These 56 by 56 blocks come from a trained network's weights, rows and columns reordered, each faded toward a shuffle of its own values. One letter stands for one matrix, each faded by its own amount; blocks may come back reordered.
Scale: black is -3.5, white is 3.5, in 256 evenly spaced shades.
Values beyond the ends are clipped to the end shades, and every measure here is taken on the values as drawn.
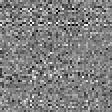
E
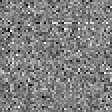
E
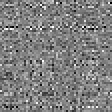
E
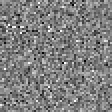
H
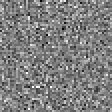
H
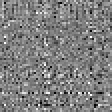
E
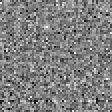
H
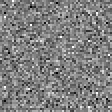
H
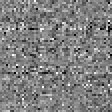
E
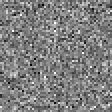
H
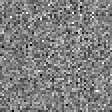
H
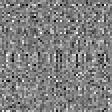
E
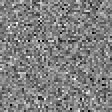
H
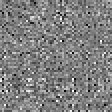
E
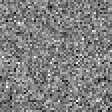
H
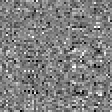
E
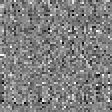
E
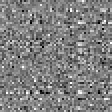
E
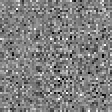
E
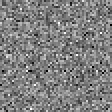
H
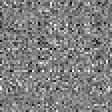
E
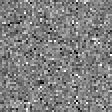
H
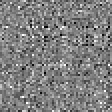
E
